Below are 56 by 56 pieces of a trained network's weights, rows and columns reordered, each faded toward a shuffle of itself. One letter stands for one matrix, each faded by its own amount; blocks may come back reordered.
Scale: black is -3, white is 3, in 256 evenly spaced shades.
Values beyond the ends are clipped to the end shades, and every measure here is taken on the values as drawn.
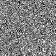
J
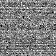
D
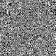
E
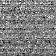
D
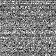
D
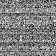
D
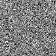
J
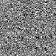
E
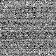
D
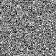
J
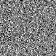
J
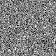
J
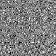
E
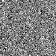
J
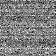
D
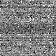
D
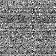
D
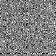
E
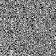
E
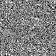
J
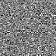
E
